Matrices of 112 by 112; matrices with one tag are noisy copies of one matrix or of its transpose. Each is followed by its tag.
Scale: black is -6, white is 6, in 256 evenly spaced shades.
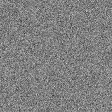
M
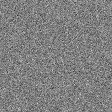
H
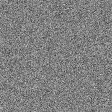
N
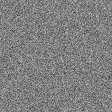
H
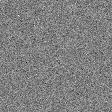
M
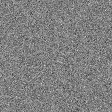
H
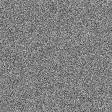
N
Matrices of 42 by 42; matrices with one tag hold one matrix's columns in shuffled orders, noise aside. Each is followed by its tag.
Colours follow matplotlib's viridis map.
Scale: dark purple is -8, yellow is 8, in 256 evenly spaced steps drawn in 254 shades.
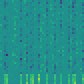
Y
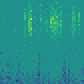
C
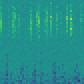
C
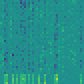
Y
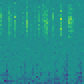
C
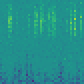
C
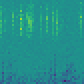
C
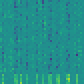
Y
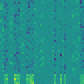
Y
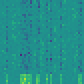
Y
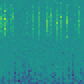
C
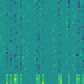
Y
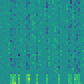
Y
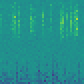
C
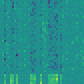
Y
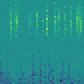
C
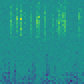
C
